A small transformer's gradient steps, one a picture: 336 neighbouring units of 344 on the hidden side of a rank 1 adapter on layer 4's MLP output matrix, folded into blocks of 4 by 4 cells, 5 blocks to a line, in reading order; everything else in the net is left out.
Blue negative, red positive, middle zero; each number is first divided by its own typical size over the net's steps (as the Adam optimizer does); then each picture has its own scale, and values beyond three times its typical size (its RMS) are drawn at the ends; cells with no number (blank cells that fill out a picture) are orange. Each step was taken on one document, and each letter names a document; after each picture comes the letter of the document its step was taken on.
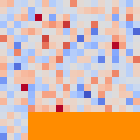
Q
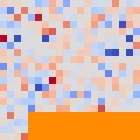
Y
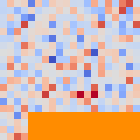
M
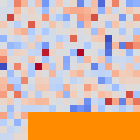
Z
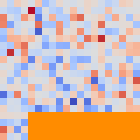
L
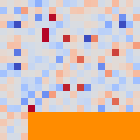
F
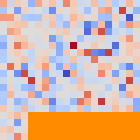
M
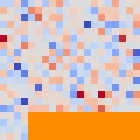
F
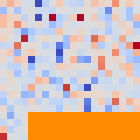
F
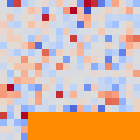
Z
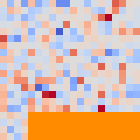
Q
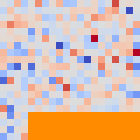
F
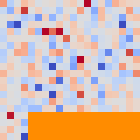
Y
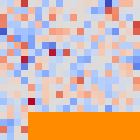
L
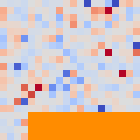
Y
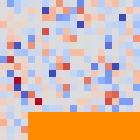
Z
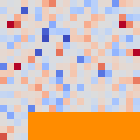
F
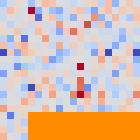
Q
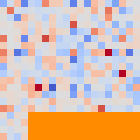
Y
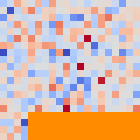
L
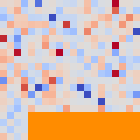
Q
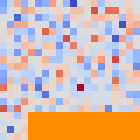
F
